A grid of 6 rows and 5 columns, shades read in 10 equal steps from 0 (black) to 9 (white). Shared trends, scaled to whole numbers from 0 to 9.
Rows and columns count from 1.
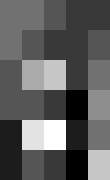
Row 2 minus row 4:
1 0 0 2 -2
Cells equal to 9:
1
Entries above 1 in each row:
5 5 5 4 3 3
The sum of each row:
15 14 22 13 23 13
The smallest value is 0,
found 2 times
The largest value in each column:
4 8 9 2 7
